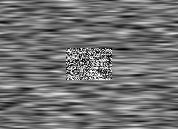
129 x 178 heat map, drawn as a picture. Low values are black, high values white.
Odd patch: rougher, in the centre. Mirror symmetry: none. Roughest part: centre. Grain: streaks across. Slope: none.
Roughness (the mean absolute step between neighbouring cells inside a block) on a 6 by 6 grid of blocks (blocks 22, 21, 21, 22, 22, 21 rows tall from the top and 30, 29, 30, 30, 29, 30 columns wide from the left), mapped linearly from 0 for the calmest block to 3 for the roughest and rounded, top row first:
0 0 0 0 0 0 | 0 0 0 0 0 0 | 0 0 3 3 0 0 | 0 0 3 3 0 0 | 0 0 0 0 0 0 | 0 0 0 0 0 0
